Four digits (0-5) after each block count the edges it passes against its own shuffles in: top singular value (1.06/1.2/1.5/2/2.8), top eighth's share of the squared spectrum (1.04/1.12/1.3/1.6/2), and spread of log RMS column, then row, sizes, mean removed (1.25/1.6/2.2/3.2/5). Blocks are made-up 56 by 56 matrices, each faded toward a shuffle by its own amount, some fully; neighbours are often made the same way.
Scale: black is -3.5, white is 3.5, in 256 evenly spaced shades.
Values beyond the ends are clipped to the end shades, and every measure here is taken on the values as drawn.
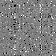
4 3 1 1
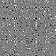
4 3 1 1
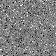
0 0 0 0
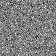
0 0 0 0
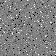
1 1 0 0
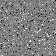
0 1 0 0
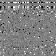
4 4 1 2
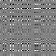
5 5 3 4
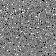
2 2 0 1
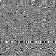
4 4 1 2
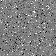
0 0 0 0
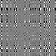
5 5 4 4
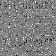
3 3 1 1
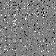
3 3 1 1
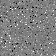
1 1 0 0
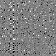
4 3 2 1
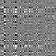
5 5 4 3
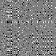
4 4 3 2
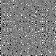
4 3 2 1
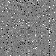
3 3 1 0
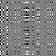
5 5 4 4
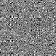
3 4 1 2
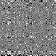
4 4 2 3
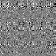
4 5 2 3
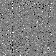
2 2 1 0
